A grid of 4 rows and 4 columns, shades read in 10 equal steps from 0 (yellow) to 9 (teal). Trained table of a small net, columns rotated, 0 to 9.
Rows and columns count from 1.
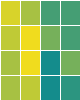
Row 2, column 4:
7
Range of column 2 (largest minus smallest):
3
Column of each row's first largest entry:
3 4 3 3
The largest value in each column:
3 3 9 8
